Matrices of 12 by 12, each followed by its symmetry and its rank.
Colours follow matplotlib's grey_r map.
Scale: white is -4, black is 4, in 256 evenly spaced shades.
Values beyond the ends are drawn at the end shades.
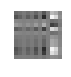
neither, rank one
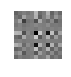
symmetric, rank two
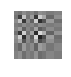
symmetric, rank one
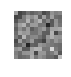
symmetric, full rank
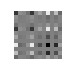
symmetric, rank one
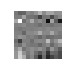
neither, rank two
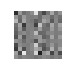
neither, rank two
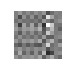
neither, rank two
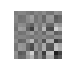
symmetric, rank one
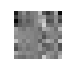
neither, rank two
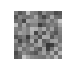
symmetric, full rank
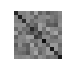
symmetric, full rank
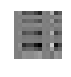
neither, rank one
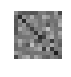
symmetric, full rank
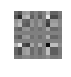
symmetric, rank one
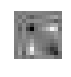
symmetric, rank two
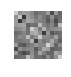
symmetric, full rank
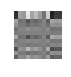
neither, rank one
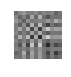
symmetric, rank two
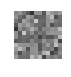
symmetric, full rank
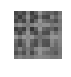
symmetric, rank two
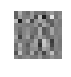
neither, rank two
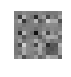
symmetric, rank two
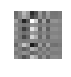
neither, rank one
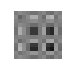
symmetric, rank one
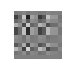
neither, rank one
